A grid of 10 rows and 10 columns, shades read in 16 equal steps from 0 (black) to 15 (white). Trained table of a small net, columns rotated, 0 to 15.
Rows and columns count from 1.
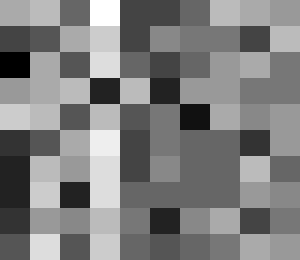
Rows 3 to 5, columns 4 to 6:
13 6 4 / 2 11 2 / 11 5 7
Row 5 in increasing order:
1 5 5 7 8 9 10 11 11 12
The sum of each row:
86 72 70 77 79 67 76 70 69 78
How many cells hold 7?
10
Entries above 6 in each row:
6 6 5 8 7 4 5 4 7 5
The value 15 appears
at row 1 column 4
